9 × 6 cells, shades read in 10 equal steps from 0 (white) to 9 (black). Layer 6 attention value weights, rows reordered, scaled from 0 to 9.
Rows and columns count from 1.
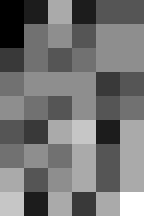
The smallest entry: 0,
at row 9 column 6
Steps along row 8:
up down down up down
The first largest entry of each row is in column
1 1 1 5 3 5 5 2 2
